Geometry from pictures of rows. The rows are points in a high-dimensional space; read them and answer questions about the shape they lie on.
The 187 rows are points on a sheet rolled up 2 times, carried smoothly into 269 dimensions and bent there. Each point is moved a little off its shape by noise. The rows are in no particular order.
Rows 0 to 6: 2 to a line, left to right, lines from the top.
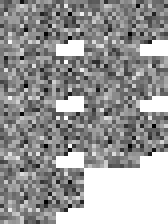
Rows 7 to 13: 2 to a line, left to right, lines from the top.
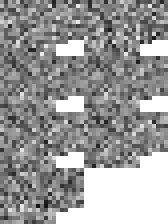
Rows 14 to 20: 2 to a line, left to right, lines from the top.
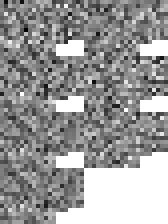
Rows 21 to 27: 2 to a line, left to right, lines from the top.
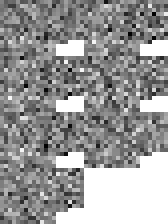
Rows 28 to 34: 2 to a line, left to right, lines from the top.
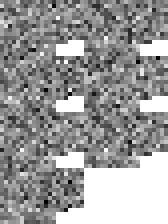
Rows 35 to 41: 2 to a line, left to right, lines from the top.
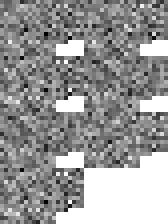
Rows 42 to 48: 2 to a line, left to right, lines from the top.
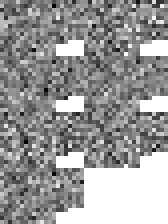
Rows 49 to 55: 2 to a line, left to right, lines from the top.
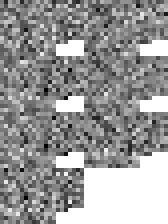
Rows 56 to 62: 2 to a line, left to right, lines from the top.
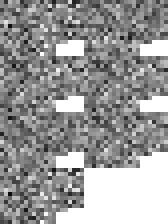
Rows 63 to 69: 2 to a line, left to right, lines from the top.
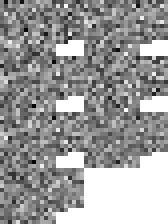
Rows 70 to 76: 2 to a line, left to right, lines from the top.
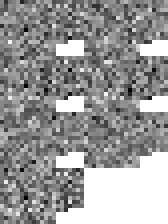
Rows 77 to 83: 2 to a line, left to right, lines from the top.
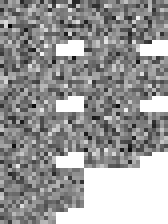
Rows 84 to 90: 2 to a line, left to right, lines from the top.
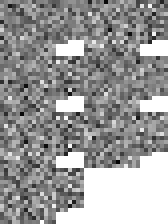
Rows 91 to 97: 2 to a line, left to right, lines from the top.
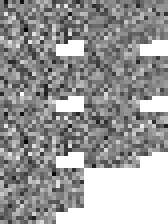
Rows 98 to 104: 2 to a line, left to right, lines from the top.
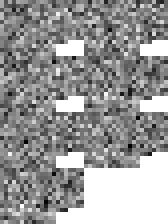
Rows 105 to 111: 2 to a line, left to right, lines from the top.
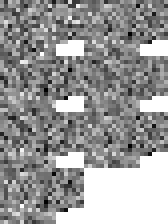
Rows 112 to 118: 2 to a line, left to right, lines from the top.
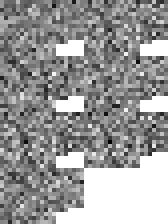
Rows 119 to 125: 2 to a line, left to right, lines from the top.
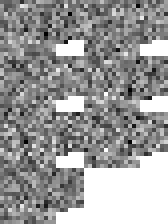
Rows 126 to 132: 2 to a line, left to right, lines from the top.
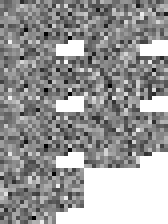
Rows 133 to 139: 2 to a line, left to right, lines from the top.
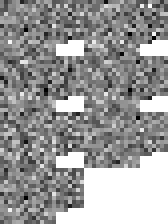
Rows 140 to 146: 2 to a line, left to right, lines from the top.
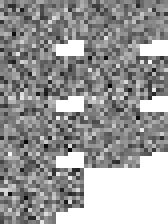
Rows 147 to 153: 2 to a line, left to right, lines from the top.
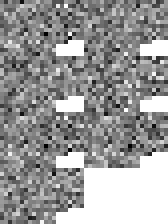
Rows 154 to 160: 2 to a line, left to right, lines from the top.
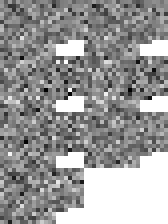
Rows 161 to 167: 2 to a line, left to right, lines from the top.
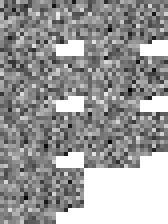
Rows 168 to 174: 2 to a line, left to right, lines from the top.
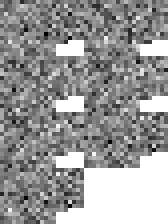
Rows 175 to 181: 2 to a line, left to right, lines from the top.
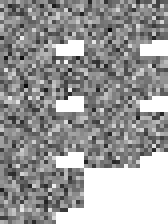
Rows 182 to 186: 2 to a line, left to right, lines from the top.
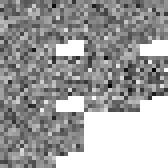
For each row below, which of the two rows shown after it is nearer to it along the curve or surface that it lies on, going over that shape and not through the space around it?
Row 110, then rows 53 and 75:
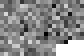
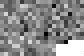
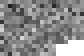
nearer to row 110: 53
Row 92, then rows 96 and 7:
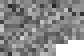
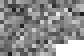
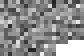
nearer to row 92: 7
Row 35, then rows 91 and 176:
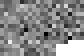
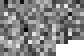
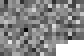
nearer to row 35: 176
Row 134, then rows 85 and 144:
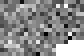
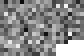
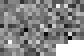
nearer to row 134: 85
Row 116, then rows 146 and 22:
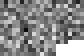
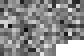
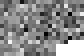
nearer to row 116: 146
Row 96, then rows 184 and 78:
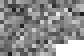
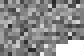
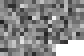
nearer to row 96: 78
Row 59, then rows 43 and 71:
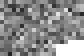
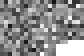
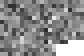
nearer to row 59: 71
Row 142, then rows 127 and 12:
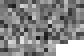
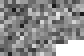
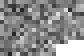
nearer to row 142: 12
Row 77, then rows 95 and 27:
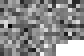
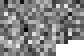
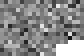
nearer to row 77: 95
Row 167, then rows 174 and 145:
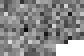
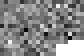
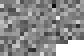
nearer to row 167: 174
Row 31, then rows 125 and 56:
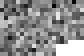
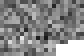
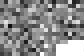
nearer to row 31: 125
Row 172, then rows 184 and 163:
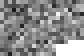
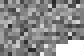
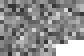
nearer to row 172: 163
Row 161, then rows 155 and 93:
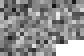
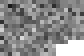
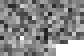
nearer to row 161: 93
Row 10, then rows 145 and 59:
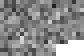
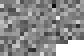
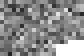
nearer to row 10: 145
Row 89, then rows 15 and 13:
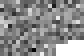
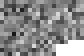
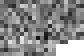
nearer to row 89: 15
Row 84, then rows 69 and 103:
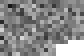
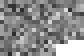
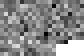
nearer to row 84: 103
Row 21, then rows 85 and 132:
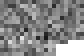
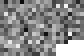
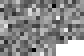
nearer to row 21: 132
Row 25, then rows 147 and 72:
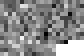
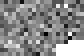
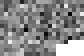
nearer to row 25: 72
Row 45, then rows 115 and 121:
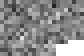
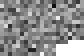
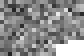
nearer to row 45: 115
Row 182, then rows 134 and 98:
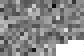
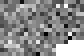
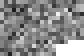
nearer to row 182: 98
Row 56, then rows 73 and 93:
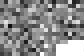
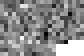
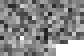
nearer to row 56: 73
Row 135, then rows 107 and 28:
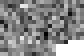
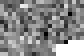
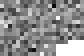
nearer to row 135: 107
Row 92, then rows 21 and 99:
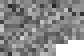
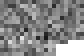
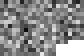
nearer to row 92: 21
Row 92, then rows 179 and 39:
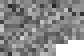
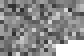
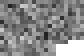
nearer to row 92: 39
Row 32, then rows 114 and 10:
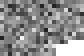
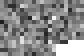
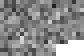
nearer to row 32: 114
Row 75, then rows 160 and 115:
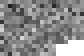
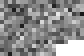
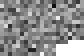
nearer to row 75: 115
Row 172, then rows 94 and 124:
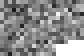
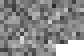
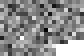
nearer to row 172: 124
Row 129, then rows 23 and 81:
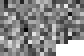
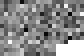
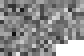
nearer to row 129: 23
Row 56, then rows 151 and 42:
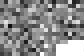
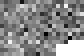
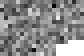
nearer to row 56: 151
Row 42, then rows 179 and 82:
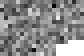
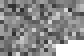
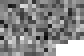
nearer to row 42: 179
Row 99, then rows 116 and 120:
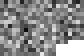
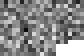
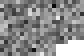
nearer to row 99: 116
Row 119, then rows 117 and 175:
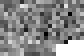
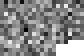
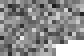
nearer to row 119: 117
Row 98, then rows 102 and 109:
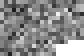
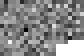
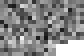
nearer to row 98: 109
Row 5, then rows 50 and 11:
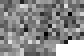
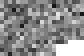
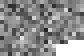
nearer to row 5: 11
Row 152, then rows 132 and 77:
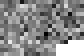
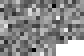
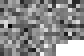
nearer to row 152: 77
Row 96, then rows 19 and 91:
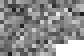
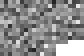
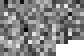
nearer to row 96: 19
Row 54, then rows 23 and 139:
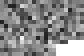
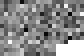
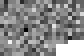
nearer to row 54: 23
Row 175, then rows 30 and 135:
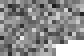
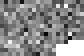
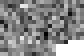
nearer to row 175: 135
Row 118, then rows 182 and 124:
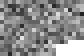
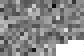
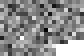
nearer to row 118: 124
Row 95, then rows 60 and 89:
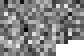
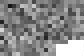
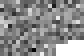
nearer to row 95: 89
